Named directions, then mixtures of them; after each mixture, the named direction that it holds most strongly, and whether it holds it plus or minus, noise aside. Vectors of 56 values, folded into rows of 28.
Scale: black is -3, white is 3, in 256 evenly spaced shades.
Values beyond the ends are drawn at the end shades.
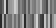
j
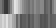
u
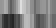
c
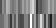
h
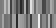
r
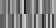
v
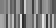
v, minus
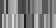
j, plus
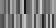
v, plus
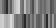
u, plus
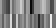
r, minus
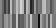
r, minus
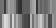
c, minus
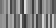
v, minus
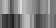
c, plus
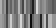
h, minus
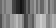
c, minus
